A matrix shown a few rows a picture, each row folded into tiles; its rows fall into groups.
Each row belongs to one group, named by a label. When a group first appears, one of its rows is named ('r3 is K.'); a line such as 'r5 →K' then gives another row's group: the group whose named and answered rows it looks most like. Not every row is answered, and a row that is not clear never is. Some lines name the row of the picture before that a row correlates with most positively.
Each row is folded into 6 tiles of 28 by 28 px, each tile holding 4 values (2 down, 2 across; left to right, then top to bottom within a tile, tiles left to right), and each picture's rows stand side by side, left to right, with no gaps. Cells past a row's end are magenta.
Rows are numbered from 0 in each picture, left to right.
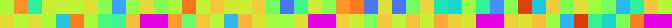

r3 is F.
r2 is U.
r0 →F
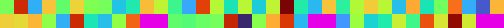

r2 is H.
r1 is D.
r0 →F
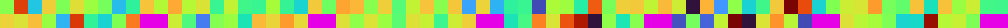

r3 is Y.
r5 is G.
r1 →G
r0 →F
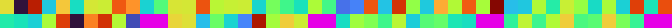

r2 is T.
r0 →D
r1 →G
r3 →T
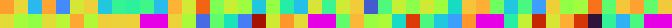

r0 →U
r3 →Y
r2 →F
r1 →G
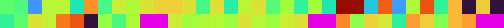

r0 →Y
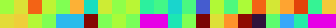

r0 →G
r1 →Y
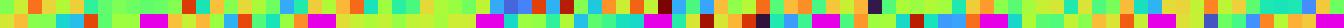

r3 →T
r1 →F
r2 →U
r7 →G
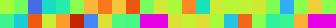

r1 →F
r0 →Y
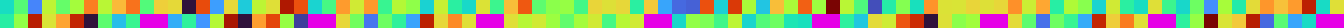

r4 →T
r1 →D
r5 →Y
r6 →G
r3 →U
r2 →G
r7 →Y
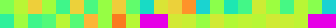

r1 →U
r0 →H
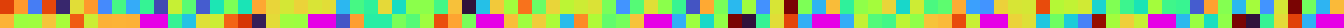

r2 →H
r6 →G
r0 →U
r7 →D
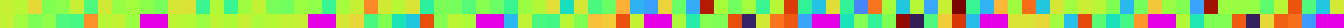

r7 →D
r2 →G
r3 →H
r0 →G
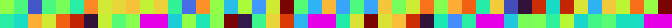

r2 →Y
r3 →T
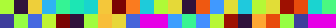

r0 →D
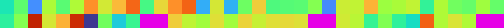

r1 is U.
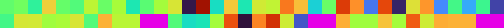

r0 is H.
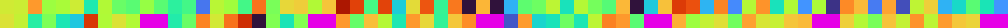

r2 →U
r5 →U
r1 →Y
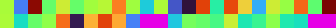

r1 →T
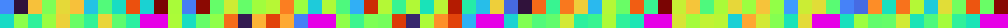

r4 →F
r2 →D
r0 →T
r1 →D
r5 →T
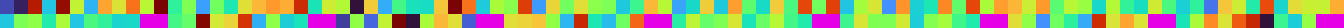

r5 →T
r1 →Y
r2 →D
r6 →G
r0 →T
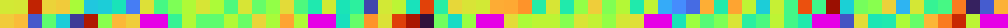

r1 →H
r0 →G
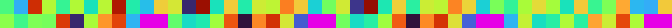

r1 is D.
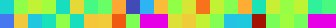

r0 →H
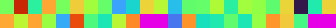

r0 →F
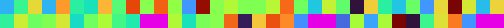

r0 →T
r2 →D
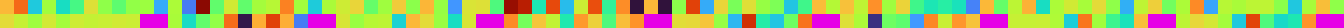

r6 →F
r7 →F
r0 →U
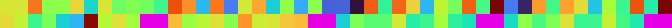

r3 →T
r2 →T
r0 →G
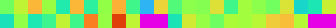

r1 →H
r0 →H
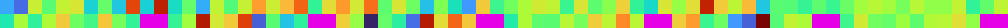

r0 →T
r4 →G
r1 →Y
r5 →H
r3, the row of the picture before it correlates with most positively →0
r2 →G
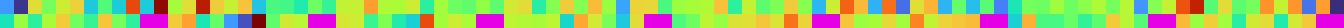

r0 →T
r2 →G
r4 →H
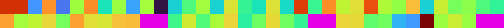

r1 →T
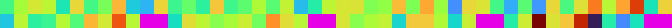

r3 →Y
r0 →H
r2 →F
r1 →H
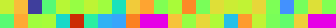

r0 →F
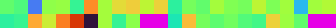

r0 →Y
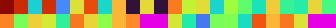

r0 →U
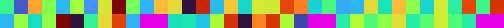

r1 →D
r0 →D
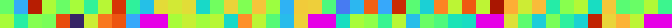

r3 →G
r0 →D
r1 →F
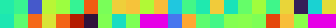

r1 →H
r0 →Y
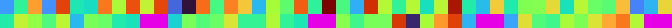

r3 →H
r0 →T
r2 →D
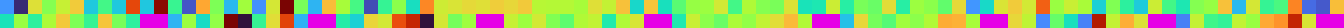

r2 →Y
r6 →G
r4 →H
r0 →T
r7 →H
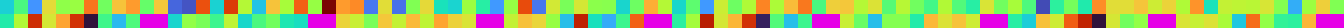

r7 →F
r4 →Y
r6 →Y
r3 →F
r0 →Y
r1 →T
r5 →G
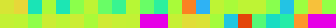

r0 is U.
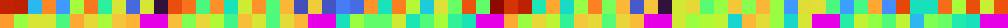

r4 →F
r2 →T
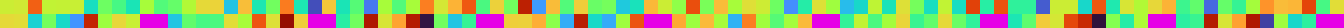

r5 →T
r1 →H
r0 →G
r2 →Y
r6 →Y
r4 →F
